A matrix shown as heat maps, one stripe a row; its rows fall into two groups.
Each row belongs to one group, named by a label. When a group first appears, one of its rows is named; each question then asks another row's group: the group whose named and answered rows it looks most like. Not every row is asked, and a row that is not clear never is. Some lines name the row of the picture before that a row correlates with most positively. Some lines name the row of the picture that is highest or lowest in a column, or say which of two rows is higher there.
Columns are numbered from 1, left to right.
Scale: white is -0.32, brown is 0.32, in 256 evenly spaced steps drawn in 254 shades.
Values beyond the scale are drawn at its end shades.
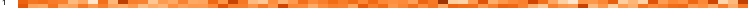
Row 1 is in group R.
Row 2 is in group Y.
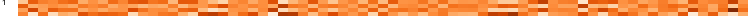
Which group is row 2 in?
Y
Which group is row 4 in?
Y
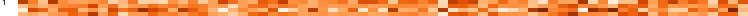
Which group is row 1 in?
Y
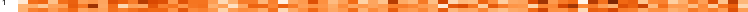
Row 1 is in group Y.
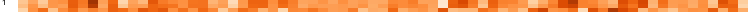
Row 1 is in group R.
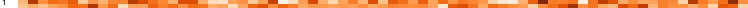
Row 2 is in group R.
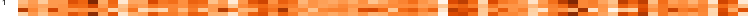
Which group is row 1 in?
R
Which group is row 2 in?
R
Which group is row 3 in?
Y
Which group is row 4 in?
R
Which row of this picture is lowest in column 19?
3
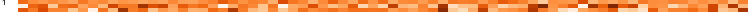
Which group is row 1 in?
Y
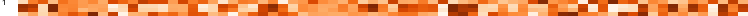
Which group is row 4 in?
R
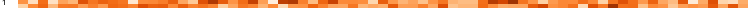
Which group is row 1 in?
Y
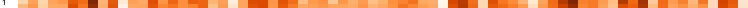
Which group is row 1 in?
R
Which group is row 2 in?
R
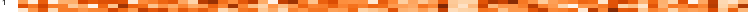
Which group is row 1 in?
Y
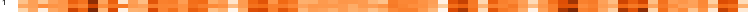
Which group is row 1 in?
R
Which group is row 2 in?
R
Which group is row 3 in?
R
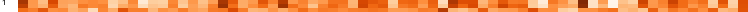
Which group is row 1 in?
Y
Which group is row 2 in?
Y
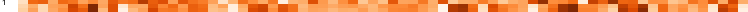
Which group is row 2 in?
R
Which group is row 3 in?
R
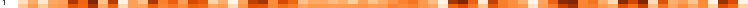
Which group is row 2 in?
R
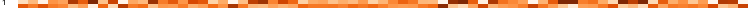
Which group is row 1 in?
R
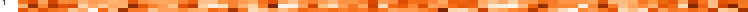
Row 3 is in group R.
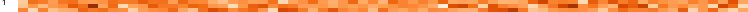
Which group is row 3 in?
Y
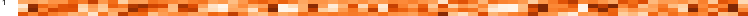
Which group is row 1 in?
R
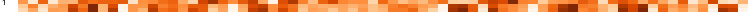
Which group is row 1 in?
Y
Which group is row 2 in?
R
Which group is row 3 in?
R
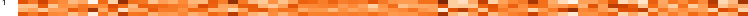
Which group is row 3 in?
R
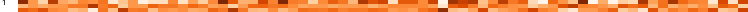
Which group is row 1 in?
Y
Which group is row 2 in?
R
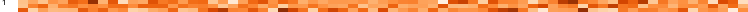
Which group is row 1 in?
R
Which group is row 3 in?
Y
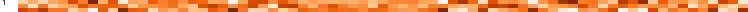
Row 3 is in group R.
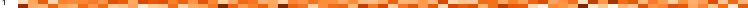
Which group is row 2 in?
Y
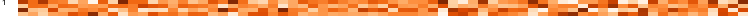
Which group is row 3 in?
Y
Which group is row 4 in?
R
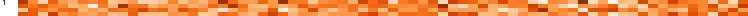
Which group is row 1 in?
Y
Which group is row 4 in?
Y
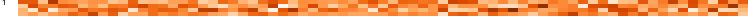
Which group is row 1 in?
Y
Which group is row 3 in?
Y
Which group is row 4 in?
R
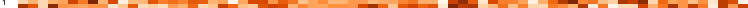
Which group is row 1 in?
R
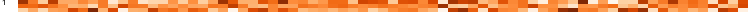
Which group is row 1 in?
Y
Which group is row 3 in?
R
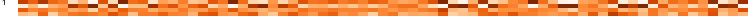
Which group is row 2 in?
R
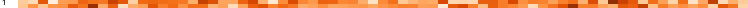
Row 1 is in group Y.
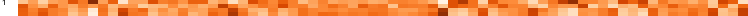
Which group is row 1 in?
R
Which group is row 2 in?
Y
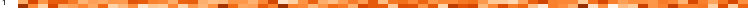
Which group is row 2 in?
Y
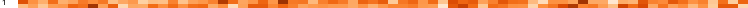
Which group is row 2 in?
R
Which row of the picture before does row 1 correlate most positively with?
2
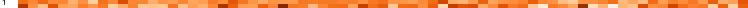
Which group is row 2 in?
Y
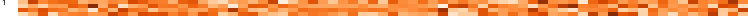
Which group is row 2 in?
R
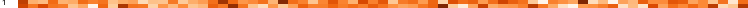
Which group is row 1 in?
Y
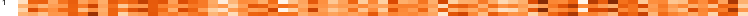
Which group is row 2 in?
R
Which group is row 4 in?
R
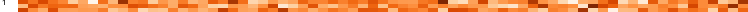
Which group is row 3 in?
Y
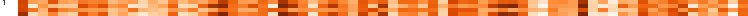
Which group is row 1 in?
Y
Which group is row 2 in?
Y
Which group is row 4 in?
Y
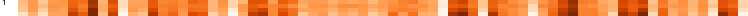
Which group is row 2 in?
R
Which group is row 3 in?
R
